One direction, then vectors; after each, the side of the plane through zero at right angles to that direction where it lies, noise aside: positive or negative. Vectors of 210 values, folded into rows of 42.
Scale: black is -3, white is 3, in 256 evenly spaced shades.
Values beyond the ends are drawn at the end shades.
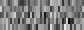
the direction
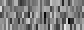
positive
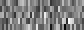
negative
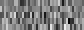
positive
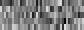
positive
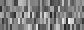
negative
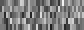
negative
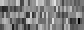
positive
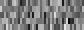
positive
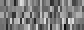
negative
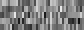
positive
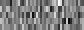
positive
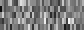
negative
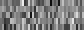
negative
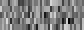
positive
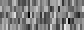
positive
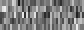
positive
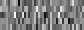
positive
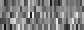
negative
